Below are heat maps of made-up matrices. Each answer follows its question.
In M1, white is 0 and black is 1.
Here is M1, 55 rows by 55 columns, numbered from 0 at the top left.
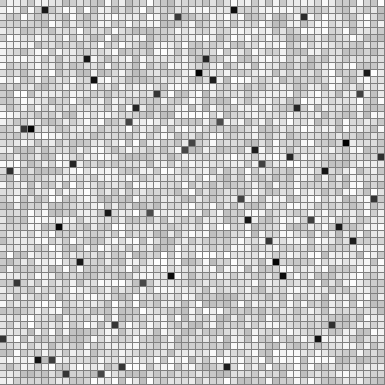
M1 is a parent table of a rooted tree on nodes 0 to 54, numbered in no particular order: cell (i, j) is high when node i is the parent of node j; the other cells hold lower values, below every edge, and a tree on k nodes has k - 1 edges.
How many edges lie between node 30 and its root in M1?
3
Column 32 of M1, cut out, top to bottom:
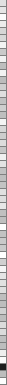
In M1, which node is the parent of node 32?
52
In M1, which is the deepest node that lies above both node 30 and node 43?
37
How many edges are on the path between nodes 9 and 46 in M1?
8
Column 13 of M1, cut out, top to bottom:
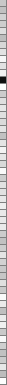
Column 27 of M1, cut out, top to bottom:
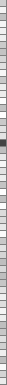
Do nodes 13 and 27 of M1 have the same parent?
no
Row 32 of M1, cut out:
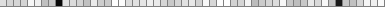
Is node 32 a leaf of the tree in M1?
no
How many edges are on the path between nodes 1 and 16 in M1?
3
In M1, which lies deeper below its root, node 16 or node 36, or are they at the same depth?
the same depth
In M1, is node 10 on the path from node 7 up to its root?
no
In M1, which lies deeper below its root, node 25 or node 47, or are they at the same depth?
the same depth
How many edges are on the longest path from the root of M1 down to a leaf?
5
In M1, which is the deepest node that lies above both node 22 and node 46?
37
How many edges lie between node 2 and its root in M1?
4
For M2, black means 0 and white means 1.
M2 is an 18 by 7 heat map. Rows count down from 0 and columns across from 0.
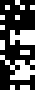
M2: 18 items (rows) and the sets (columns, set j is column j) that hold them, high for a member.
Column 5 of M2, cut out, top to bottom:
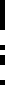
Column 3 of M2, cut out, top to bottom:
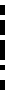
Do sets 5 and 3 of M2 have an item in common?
yes
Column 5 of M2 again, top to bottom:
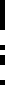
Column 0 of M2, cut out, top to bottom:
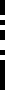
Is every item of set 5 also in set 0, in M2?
no
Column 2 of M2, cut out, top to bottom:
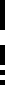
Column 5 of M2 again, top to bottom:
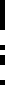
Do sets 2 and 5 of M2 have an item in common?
yes
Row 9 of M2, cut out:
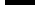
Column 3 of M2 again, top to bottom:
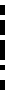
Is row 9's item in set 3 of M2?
no
